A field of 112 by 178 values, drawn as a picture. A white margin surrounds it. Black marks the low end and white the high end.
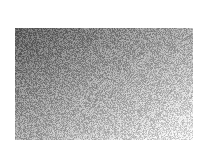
There is an overall slope up to the bottom right. The ninth with the highest average is the bottom right. No regular stripes run through it. No single row or column stands out from its neighbours. The top left is the ninth with the lowest average. The texture is fine-grained noise.
